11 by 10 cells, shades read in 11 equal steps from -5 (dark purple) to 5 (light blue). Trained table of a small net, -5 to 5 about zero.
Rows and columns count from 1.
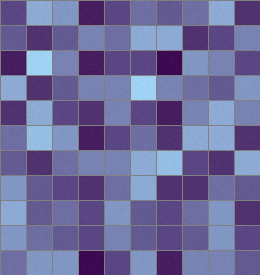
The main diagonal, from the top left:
-2 -3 1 1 1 0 4 -3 2 -2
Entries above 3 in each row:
0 0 1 1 0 1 1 0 0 0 0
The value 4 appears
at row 6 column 2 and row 7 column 7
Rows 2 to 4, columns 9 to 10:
-2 1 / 1 -2 / -1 2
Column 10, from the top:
-3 1 -2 2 1 -3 3 -1 -3 -2 -1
